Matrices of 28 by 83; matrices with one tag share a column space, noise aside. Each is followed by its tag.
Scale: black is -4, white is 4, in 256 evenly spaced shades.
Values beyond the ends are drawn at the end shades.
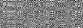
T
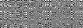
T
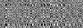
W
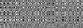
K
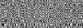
W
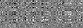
K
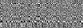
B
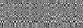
B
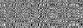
W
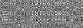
K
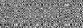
W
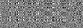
K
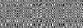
W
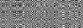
T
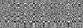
B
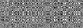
K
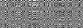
T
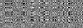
K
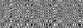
W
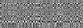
B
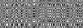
W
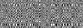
W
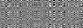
T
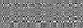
B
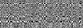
B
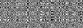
K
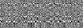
B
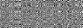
T
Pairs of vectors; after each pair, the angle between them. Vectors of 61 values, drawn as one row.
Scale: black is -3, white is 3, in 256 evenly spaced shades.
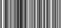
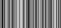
nearly opposite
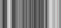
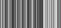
partly aligned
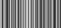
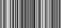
partly opposed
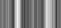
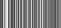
orthogonal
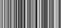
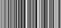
nearly parallel
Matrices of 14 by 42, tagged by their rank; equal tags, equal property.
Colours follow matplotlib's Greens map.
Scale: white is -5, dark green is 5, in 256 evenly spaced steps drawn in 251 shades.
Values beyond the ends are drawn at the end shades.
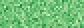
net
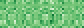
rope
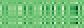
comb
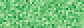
net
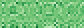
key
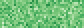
net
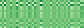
comb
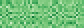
key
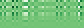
comb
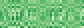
rope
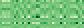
rope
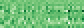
key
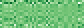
rope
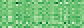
key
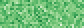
net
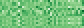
key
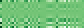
comb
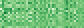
key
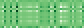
comb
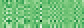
rope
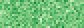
net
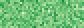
net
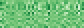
key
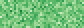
net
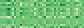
rope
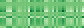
comb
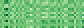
rope
